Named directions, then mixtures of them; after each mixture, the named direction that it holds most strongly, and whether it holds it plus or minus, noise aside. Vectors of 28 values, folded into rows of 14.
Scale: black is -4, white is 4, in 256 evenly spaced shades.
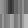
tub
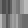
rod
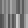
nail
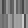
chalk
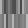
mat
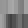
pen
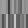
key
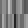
key, minus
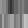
tub, plus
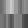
tub, minus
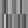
mat, plus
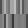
mat, minus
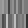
key, plus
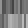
chalk, plus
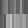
pen, minus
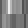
tub, minus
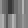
tub, plus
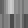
tub, minus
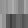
pen, plus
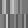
mat, minus
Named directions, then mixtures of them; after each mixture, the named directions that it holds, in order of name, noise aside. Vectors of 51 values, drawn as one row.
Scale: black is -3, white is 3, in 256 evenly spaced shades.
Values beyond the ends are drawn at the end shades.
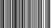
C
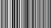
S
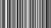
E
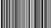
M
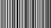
E, S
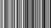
C, S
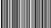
M, S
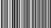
M, S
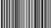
M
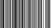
C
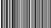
M, S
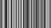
C, E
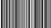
M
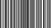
E, M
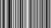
E, S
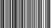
C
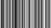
C, M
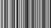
C, S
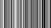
C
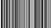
M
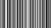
E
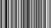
E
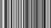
C, E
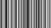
E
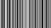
E, M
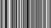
E, S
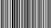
C, S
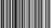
C, M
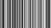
C, E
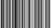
C, M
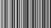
C, S
